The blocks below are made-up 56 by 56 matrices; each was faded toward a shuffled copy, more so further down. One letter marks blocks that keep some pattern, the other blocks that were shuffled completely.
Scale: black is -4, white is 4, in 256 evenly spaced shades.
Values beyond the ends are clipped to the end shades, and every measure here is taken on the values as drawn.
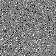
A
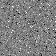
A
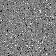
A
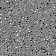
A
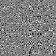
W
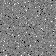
A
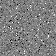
A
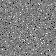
A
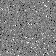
A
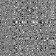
W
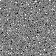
A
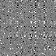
W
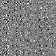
W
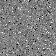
A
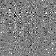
W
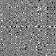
W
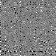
W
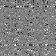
W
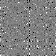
W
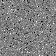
A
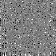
W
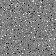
A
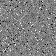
A
